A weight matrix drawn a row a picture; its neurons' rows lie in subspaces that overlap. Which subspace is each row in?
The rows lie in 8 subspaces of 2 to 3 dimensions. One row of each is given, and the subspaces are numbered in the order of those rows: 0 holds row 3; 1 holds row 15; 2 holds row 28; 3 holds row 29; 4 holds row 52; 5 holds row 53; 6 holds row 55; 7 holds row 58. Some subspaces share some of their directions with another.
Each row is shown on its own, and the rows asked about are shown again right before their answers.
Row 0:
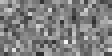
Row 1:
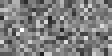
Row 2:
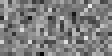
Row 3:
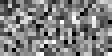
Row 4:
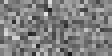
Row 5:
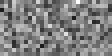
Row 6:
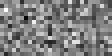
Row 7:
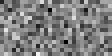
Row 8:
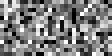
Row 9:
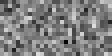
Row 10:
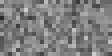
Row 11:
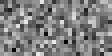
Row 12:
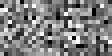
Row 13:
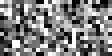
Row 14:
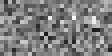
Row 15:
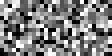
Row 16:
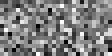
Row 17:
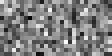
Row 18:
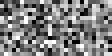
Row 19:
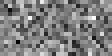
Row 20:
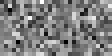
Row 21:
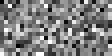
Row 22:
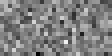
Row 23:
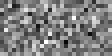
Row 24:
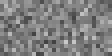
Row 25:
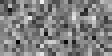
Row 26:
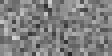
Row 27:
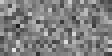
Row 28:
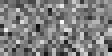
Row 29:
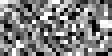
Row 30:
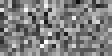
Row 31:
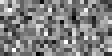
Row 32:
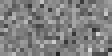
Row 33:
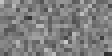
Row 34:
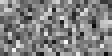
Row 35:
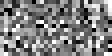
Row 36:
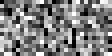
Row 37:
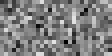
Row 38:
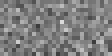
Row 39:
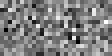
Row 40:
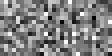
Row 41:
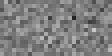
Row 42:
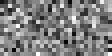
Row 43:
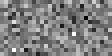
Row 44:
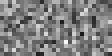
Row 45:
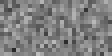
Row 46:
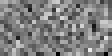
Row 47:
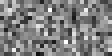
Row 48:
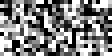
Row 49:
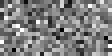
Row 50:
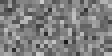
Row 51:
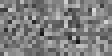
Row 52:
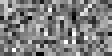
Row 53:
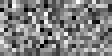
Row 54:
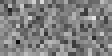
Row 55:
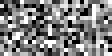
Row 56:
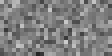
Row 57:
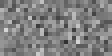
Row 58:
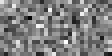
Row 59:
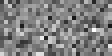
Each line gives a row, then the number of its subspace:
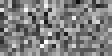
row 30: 5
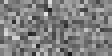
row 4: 0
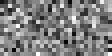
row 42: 4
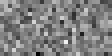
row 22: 3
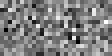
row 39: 6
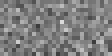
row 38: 2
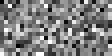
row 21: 1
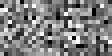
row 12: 6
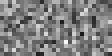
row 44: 0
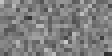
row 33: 7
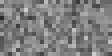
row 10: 5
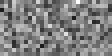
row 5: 5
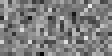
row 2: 4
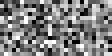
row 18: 6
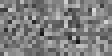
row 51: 6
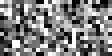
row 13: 5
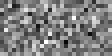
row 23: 5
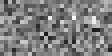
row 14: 1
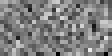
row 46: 3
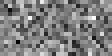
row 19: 2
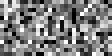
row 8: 4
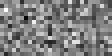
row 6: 6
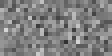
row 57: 6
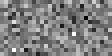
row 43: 4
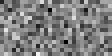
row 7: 0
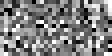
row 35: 4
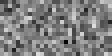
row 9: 3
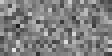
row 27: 4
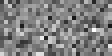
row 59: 1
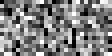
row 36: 5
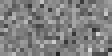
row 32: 3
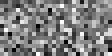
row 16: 2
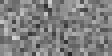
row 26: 0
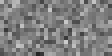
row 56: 1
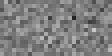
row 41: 1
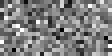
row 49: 4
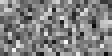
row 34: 3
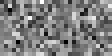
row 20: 2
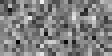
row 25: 2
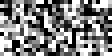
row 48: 5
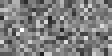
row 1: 4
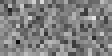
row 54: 2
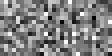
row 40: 0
